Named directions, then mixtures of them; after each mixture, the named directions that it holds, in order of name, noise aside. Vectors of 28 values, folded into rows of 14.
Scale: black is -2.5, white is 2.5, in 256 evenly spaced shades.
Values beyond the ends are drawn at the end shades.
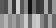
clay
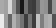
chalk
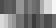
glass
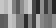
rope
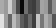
chalk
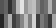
chalk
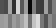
clay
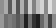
clay, glass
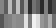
clay, glass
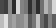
clay, glass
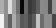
chalk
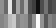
clay, rope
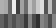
clay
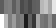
chalk, glass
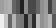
chalk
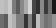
rope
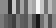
clay, rope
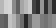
rope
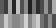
clay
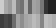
glass
